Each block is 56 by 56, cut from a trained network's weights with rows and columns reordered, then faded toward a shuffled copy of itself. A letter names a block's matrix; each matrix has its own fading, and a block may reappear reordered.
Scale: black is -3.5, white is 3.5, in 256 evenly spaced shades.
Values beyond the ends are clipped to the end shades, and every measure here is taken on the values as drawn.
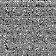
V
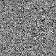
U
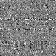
U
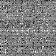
V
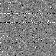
U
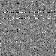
U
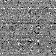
V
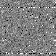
U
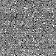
V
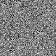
U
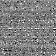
V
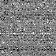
V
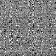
V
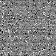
V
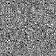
U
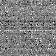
V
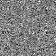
U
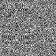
U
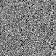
U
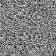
U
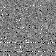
U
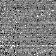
V
